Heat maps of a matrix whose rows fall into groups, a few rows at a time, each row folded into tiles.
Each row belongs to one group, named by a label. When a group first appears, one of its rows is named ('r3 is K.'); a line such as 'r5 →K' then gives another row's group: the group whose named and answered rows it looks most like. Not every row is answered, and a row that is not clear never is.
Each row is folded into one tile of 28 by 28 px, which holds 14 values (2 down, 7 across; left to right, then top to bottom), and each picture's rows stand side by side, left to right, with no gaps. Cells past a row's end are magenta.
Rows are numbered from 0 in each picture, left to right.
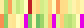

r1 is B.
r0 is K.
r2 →B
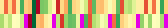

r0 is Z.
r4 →K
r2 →B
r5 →Z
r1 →K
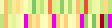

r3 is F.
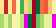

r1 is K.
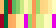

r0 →K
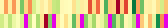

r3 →Z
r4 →Z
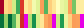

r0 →B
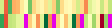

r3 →F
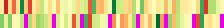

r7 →K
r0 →Z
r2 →F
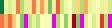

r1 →Z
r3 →F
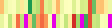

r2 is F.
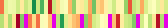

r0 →F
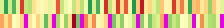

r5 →B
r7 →B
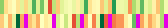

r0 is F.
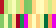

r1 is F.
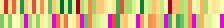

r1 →Z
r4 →K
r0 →Z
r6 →B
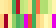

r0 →B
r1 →K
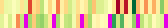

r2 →B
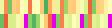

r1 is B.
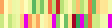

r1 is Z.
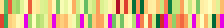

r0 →K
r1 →B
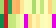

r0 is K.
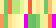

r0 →K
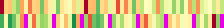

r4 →Z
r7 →F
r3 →B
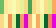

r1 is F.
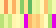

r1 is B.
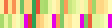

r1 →K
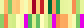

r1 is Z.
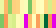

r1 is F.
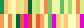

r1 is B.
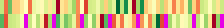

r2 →B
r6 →Z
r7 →F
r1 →F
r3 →F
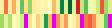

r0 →Z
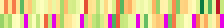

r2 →K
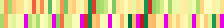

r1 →Z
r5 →K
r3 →K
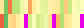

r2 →K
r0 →K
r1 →B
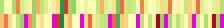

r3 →B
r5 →F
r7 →F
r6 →B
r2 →K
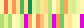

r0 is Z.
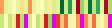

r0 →F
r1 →F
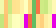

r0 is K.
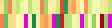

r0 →K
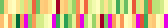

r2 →B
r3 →F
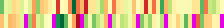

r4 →B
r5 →Z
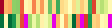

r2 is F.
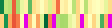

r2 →B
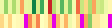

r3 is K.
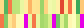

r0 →K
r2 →Z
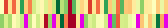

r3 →Z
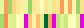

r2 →Z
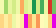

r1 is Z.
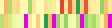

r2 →Z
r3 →B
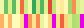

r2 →B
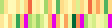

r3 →Z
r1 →B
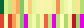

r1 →F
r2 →F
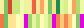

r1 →Z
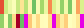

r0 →F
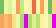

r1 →Z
